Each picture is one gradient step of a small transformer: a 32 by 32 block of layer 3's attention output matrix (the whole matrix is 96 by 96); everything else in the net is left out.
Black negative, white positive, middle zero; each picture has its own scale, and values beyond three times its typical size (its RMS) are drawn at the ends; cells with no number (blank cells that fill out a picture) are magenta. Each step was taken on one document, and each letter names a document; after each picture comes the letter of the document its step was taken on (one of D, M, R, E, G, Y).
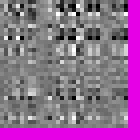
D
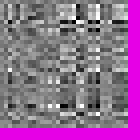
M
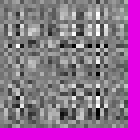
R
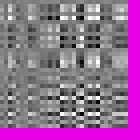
M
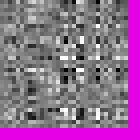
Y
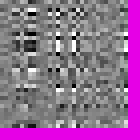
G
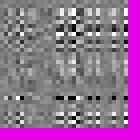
D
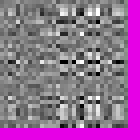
M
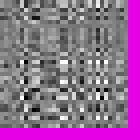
R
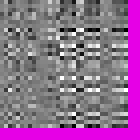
D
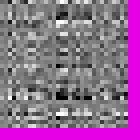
G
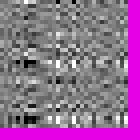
G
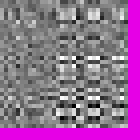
M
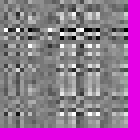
D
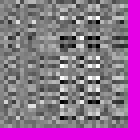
M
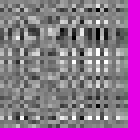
R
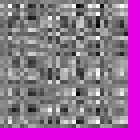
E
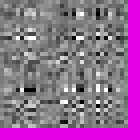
Y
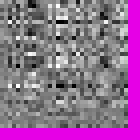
G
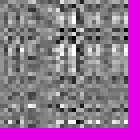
D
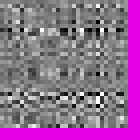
R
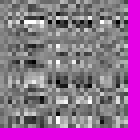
G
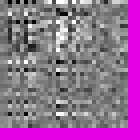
G
